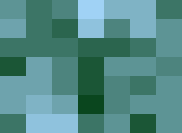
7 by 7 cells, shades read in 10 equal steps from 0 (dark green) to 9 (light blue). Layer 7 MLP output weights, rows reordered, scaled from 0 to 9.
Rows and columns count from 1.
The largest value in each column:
6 8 8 9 7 7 5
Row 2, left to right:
6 3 2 8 4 7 5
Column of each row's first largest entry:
4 4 7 2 1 2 2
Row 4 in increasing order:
1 1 4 4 5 5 6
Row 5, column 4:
1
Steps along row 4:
up down down up same down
